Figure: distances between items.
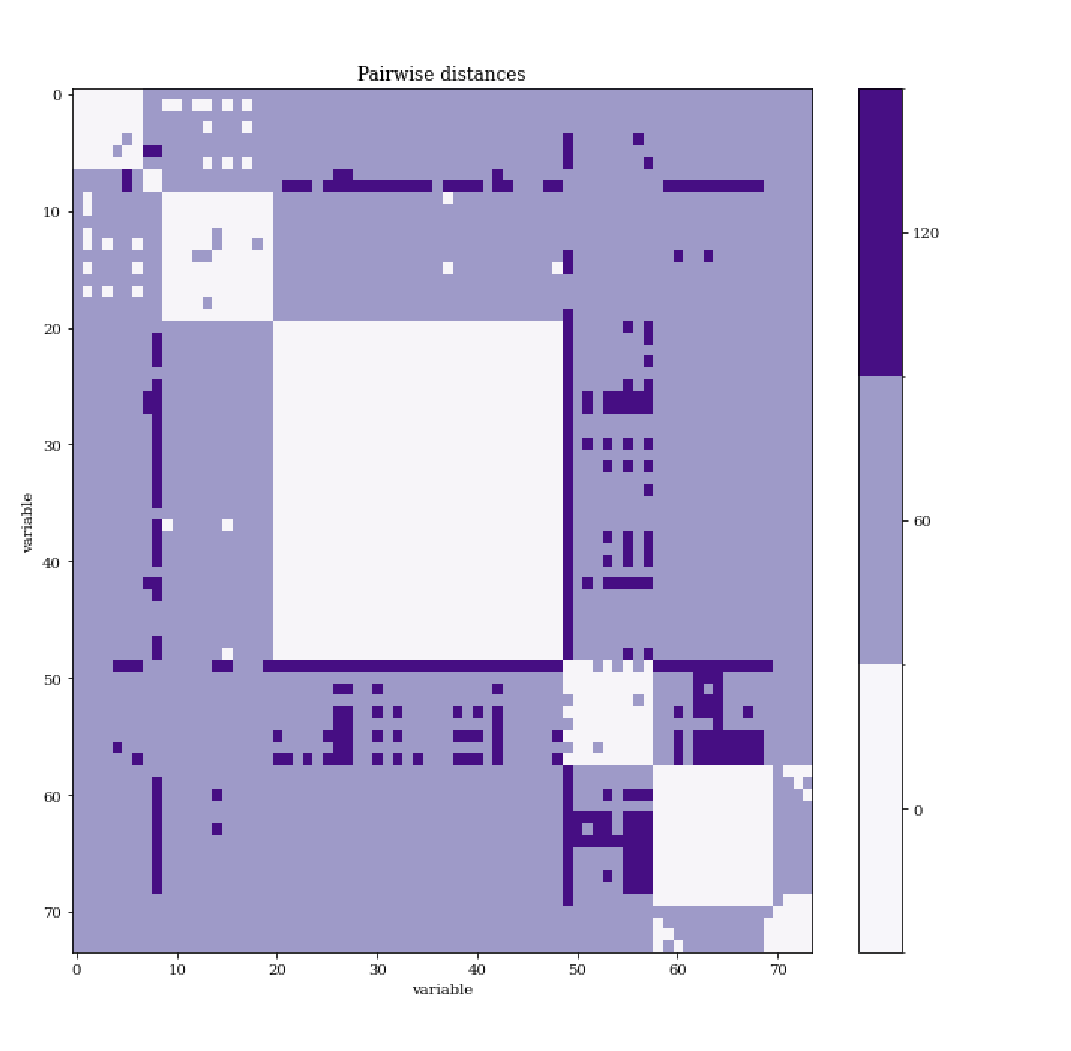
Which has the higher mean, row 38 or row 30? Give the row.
30
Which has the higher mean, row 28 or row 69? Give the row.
69
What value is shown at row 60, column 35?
60
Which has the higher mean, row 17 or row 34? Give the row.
17
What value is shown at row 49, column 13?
60
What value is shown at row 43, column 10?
60
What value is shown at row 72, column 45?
60
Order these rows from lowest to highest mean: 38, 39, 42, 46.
46, 39, 38, 42
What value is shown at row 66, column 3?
60
